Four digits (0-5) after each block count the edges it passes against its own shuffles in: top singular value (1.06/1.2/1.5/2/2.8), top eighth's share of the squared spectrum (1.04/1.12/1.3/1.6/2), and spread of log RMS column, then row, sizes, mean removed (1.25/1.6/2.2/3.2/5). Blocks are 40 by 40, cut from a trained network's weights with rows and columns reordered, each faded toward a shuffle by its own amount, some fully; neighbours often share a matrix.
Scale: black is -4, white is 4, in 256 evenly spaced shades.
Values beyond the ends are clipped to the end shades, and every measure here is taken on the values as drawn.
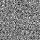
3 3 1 0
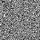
2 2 1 0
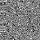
3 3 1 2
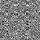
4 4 2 2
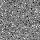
0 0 0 0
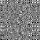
4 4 2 2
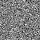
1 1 0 0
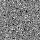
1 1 0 0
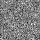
0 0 0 0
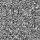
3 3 1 0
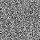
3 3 1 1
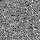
0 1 0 0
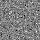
0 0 0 0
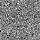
2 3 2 1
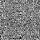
2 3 1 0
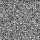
2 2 0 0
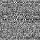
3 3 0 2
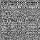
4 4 1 2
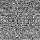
3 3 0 2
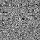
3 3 0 1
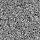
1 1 0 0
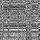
4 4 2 3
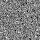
0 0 0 0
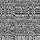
4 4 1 3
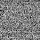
2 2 0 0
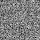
1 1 0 0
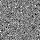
0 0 0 0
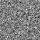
0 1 0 0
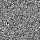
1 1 0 0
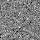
0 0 0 0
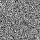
1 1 0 0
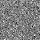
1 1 0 0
